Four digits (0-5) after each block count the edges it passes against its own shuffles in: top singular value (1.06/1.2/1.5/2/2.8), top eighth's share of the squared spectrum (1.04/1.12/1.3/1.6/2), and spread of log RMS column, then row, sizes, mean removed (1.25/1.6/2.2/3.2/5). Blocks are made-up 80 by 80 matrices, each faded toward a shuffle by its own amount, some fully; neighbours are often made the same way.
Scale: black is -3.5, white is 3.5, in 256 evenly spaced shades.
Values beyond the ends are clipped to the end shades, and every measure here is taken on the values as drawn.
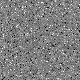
1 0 0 0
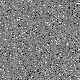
0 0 0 0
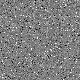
1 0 0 0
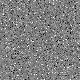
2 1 0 0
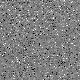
2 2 0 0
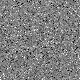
2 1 0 0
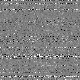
3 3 0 4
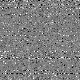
2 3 0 3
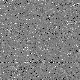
2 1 0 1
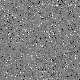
0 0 0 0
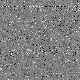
2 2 0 2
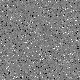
0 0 0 0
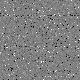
1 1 0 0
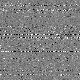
3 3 0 3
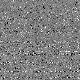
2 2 0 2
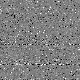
2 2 0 2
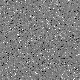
0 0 0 0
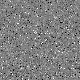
0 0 0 1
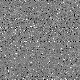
2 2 0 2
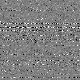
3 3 0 3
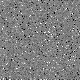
1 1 0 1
